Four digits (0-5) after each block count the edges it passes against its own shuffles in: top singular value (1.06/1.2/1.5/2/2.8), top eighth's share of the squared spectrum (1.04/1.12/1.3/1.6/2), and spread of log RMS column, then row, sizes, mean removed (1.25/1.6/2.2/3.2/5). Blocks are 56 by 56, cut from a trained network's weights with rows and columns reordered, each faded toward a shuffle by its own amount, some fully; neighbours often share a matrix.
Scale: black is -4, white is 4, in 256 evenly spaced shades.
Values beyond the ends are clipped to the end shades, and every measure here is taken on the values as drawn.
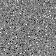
0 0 0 0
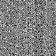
2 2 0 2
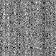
3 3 2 2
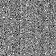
1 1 0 0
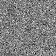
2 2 0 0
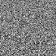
3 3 0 2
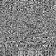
3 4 1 3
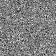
1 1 0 0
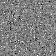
0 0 0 0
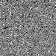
1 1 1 0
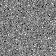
0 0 0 0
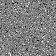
0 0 0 1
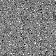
0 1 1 0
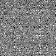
2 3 2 1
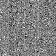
1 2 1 1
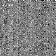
2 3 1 2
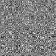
3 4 1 3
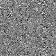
1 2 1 0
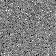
0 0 0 0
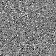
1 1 0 0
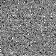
1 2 1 0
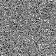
1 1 1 0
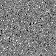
0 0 0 0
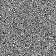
2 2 0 1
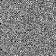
3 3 1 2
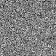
2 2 0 1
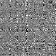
2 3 3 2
